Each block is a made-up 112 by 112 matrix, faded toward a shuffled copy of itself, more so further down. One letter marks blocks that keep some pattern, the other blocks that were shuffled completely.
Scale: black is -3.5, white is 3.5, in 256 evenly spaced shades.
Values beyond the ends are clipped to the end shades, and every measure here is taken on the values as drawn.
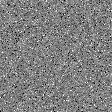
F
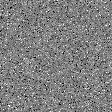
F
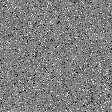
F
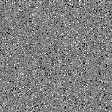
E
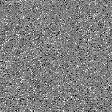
E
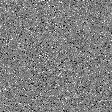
F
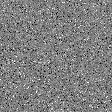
F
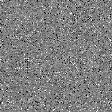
E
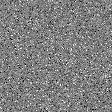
F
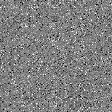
E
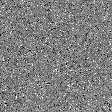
F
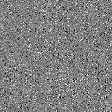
E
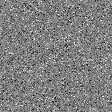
F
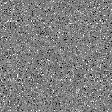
E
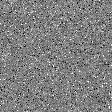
F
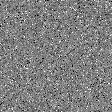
F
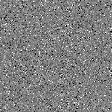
E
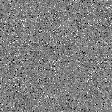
E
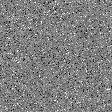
F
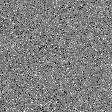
F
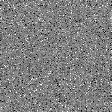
E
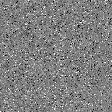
E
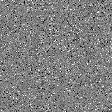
E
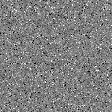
E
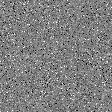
F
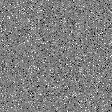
E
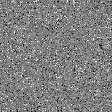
E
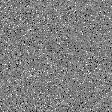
E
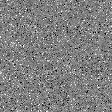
E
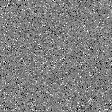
E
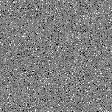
E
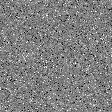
F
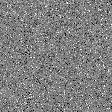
F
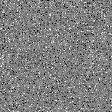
E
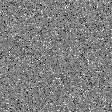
F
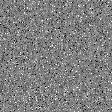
E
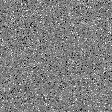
E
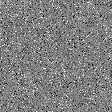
E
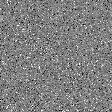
E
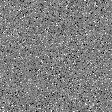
F
